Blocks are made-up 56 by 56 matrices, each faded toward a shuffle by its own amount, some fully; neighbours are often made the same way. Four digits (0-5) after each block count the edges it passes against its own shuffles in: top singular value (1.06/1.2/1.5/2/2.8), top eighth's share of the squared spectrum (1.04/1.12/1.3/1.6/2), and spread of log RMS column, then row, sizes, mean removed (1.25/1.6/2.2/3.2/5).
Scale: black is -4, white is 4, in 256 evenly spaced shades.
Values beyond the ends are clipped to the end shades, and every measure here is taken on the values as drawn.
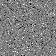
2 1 0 0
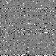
4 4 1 2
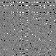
4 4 2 2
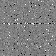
3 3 1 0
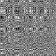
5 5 3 3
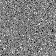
0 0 0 0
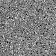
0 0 0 0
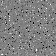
0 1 0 0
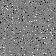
1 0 0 0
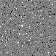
0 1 0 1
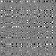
4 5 3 3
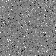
2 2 0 0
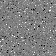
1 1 0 0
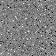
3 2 0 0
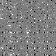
4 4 2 2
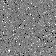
1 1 0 0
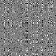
4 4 3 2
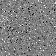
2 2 0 0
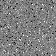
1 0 0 0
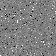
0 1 0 0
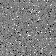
1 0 0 0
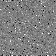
1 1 0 1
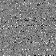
1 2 0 2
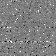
2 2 0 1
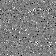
1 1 0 1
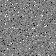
0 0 0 0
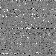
2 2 0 2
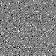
3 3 0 1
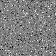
2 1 0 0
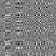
5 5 3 3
